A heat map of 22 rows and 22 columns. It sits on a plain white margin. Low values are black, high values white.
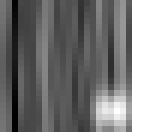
Ninth with the highest average: bottom right. Grain: streaks running down. Bumps: one, in the bottom right. Roughest part: bottom right.
